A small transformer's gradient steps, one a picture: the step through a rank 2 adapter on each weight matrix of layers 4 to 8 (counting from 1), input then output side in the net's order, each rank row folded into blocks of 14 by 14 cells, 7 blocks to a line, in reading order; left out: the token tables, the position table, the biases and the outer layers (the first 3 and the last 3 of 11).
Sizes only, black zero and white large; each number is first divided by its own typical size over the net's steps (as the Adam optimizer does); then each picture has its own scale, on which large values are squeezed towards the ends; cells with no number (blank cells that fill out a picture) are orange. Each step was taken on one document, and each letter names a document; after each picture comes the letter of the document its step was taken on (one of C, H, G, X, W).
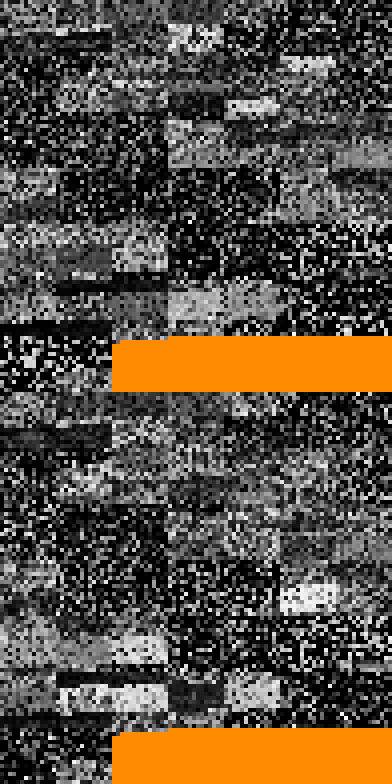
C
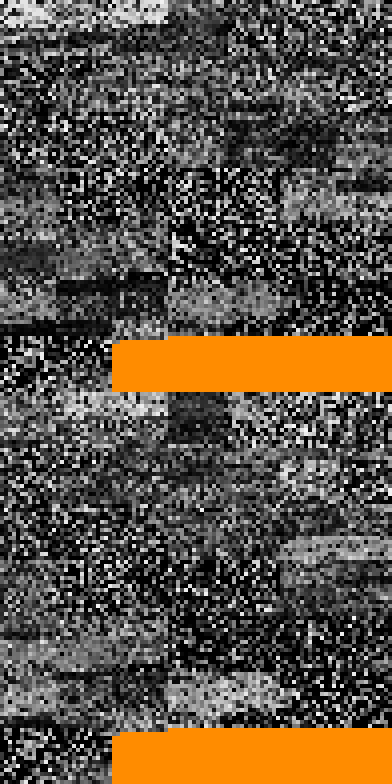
C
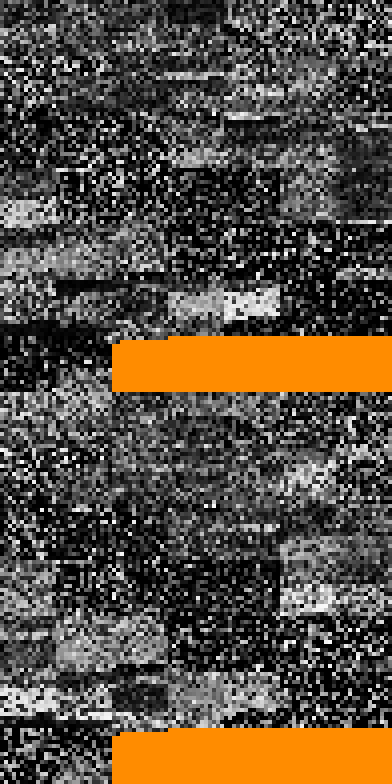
C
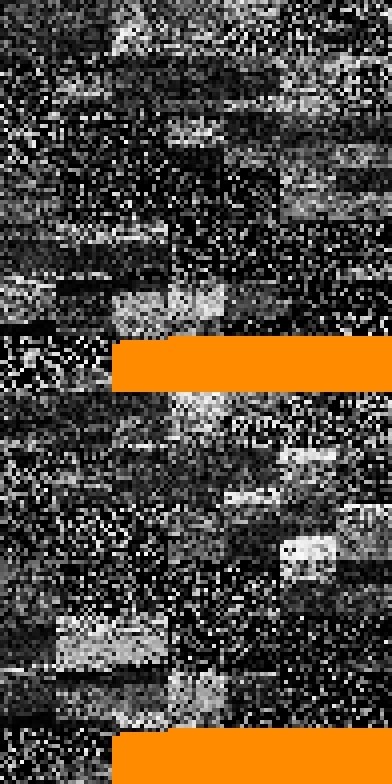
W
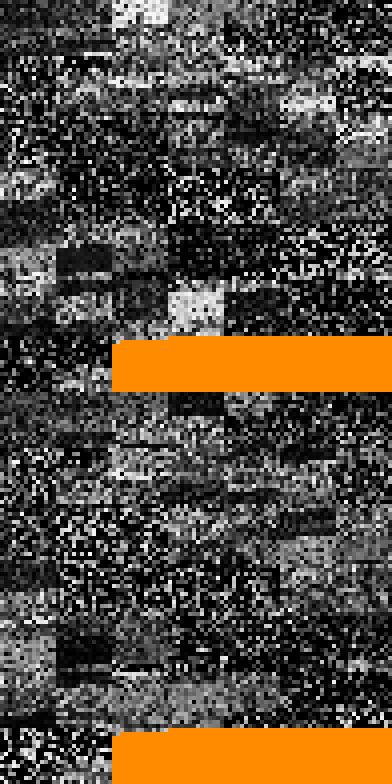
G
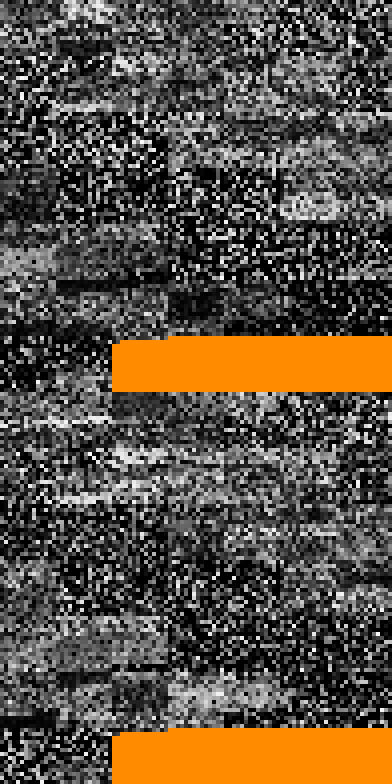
W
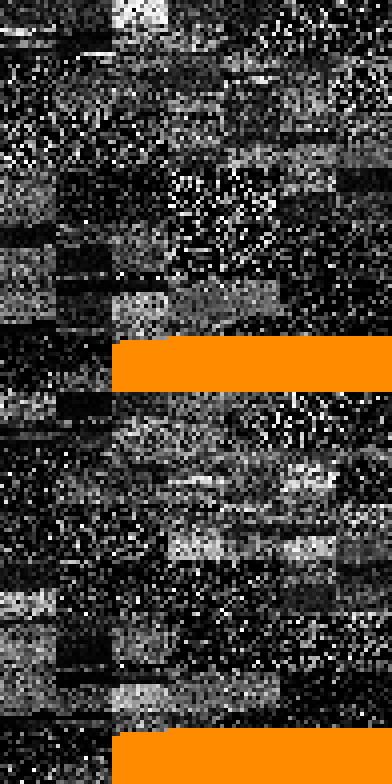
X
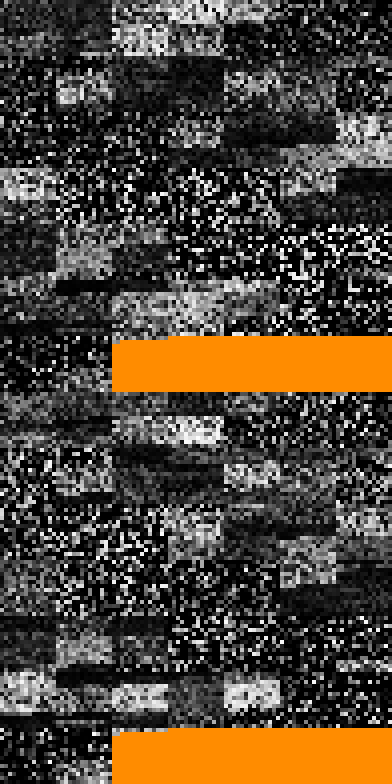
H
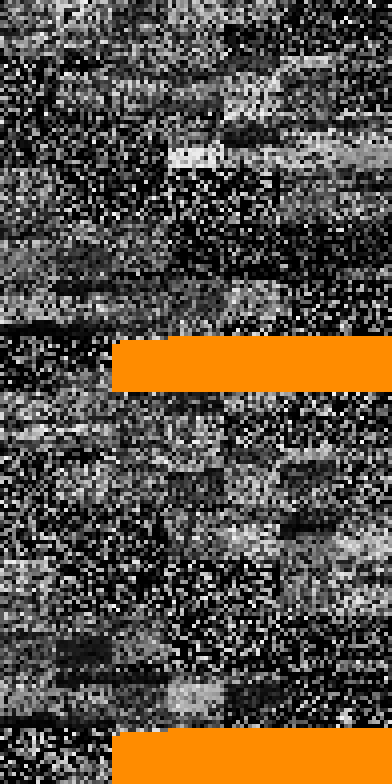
H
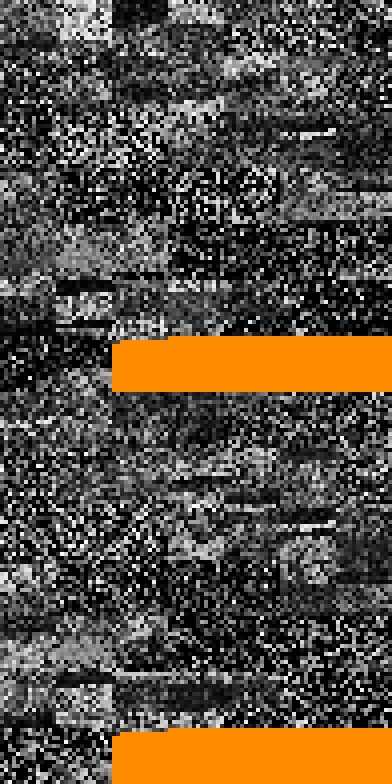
C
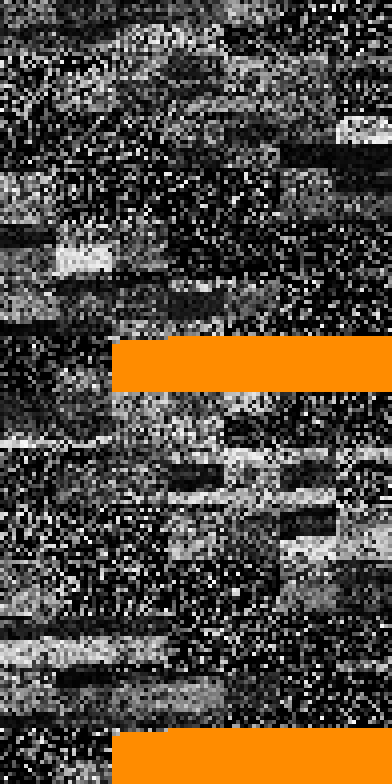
H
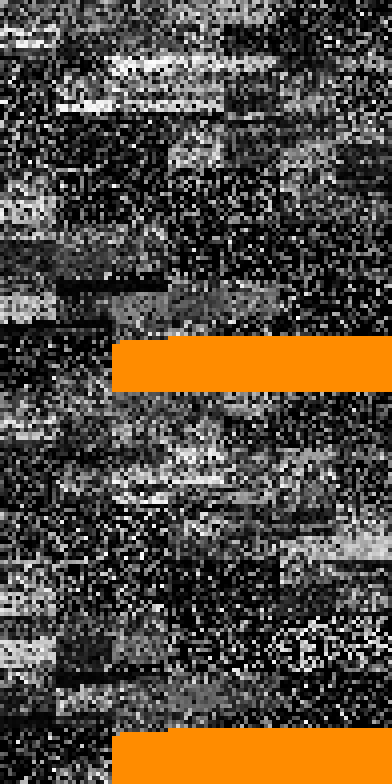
G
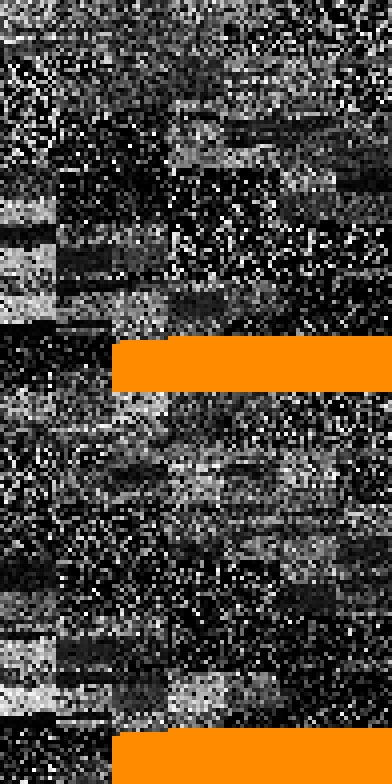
X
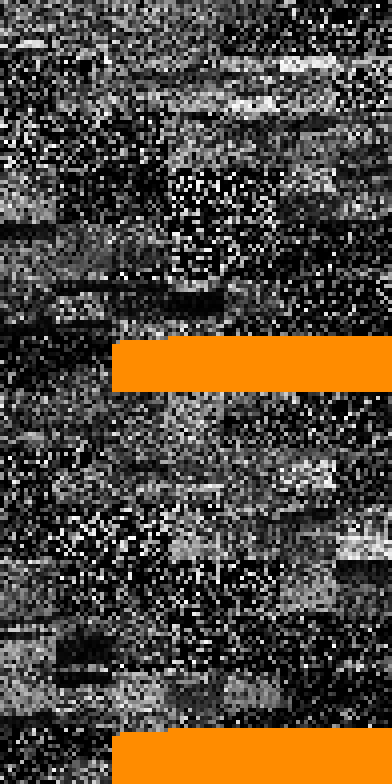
X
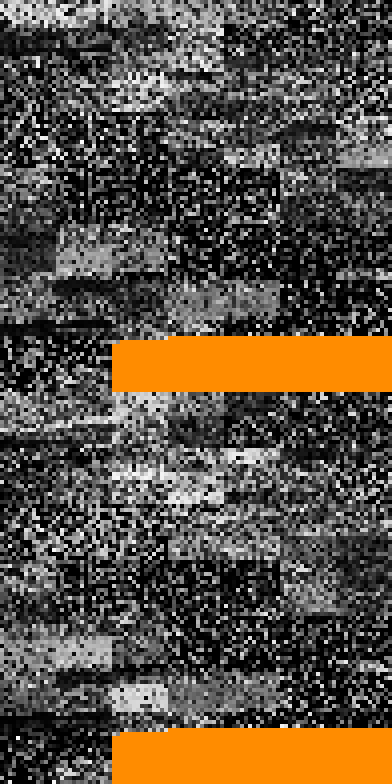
C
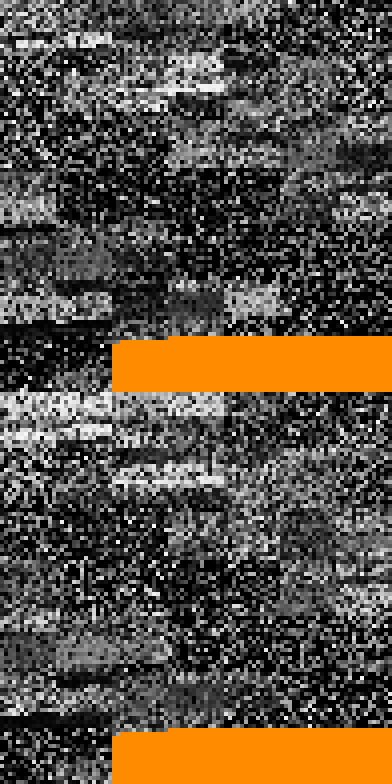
G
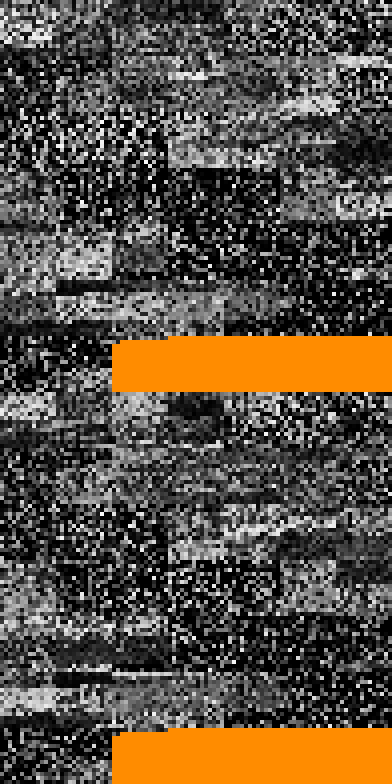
W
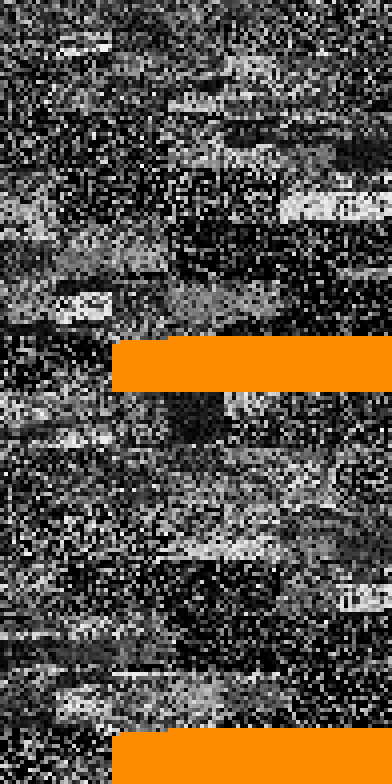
C
